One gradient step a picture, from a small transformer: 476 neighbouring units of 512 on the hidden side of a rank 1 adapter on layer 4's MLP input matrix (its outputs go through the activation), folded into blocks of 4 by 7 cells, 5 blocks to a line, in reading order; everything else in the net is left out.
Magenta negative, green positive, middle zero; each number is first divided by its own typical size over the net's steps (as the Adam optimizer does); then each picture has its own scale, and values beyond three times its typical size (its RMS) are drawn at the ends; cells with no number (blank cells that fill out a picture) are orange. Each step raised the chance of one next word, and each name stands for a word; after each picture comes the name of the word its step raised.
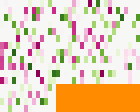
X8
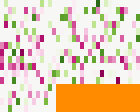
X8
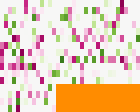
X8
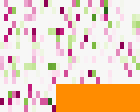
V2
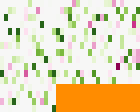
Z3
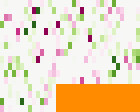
Z3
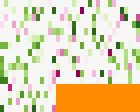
X8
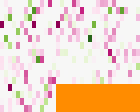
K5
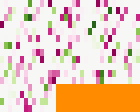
K5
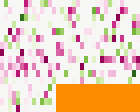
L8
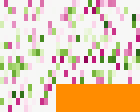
L8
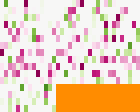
V2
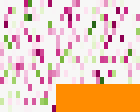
K5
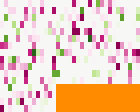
X8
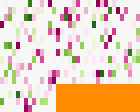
K5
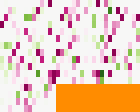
K5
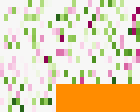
L8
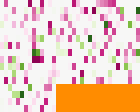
L8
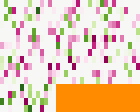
V2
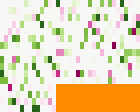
X8
